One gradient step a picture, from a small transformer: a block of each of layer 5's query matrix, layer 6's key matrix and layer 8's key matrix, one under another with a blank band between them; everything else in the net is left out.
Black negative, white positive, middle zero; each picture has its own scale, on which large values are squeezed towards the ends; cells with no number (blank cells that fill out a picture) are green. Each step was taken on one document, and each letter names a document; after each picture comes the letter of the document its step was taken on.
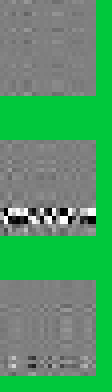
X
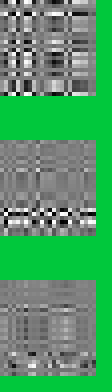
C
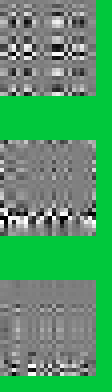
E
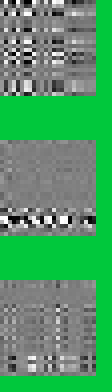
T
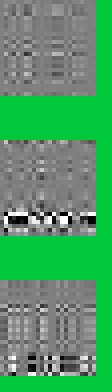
X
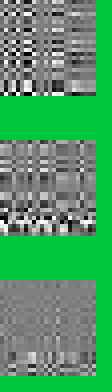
T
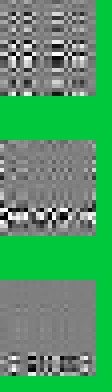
E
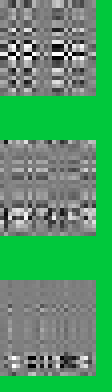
E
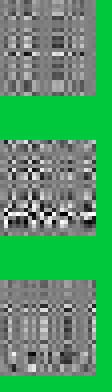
X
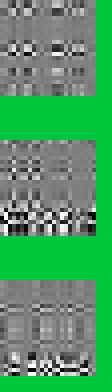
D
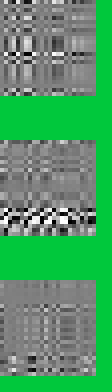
T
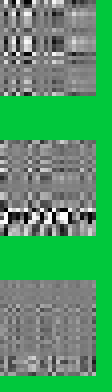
T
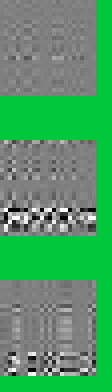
X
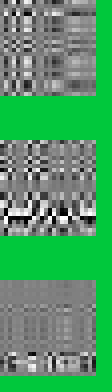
C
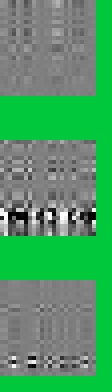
D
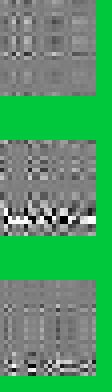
C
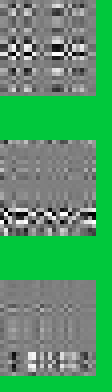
E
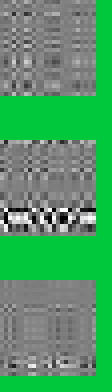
C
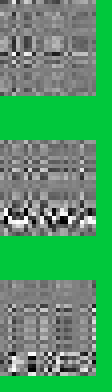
C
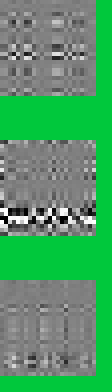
E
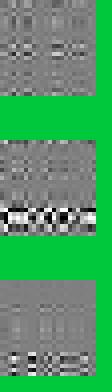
E
